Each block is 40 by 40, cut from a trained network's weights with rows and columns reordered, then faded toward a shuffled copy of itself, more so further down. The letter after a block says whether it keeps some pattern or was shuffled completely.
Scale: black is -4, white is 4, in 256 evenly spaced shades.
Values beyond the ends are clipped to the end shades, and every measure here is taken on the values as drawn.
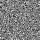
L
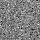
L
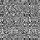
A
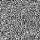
A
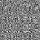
A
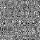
A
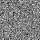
L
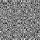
A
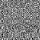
A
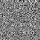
A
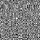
A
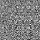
A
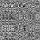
A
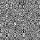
A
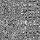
A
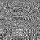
A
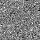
L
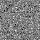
L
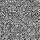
A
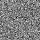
L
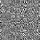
A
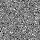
L
